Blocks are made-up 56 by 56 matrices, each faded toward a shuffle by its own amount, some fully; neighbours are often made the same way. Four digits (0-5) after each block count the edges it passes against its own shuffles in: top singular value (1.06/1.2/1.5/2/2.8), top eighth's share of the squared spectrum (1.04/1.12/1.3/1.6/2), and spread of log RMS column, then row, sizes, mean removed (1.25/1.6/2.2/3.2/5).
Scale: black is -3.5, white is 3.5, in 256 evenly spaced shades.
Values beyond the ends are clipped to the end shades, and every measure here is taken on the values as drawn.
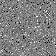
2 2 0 0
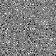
3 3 1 1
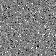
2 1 0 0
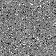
2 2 0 0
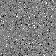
2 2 0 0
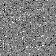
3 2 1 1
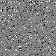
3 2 0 1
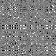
4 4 2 2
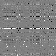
4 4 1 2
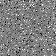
1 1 0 0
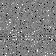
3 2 0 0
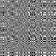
5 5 4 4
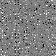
3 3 1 0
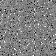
2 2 1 0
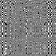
4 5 3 2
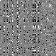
4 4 3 2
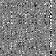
4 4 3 1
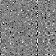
4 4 2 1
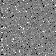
2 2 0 0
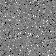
1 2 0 0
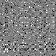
4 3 1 2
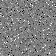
1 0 0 0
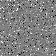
0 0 0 0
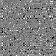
4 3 1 2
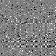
4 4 1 2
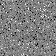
0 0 0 0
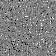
0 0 0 0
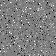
0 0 0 0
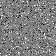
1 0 0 0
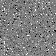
0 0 0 0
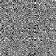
4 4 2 2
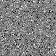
2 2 0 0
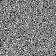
0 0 0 0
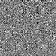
3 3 1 1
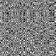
4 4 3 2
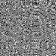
4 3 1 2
